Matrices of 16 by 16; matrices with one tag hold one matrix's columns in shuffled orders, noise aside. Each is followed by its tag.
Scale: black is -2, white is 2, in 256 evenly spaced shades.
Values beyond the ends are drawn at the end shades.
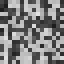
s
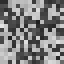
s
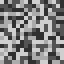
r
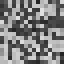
s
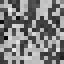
s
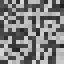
r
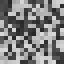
s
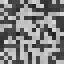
r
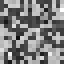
s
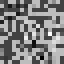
r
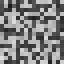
r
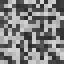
r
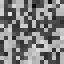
s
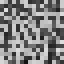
r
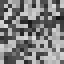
s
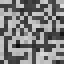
r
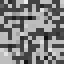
r
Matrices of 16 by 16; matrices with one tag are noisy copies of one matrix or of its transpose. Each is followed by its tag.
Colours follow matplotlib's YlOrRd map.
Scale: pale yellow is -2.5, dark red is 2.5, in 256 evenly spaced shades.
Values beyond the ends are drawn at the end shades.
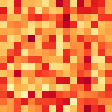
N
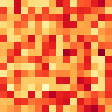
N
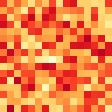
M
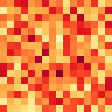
M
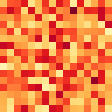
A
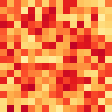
M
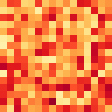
N
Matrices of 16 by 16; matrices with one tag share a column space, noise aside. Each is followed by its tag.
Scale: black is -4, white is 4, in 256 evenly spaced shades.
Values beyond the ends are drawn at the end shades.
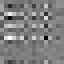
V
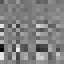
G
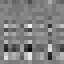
G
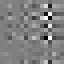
V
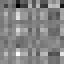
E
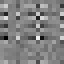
V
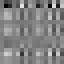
E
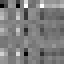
E
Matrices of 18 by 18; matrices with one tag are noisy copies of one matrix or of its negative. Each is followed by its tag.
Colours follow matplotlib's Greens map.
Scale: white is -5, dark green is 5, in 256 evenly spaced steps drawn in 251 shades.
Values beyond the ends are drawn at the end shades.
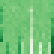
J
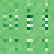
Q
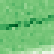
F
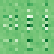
Q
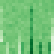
J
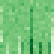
J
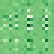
Q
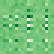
Q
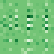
Q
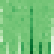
J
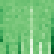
J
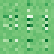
Q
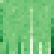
J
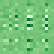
Q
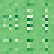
Q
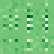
Q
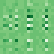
Q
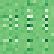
Q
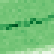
F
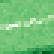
F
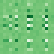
Q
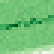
F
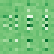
Q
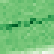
F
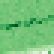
F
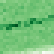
F
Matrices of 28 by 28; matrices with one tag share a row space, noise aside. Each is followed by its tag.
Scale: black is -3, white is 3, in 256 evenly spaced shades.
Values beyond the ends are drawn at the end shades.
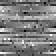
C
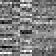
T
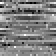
C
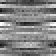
C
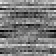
C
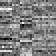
T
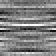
C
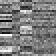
T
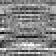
C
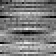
C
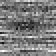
C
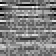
C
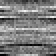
C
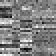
T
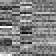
T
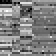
T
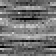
C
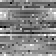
C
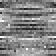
C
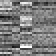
T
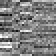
T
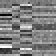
T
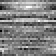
C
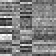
T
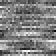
C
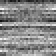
C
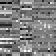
T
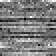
C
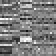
T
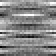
C
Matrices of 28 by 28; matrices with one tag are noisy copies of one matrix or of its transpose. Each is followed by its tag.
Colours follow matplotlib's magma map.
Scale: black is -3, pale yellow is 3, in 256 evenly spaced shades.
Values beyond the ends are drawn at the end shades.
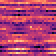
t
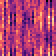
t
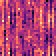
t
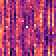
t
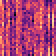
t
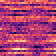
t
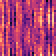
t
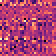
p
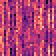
t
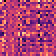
p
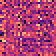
p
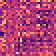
p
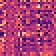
p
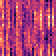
t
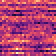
t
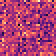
p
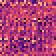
p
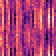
t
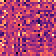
p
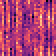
t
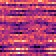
t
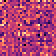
p
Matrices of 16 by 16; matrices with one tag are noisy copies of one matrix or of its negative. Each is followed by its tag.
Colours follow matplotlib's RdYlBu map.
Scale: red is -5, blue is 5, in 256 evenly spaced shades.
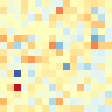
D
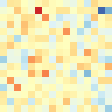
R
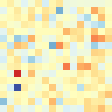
D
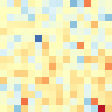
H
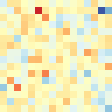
R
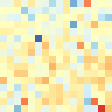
H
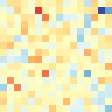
R
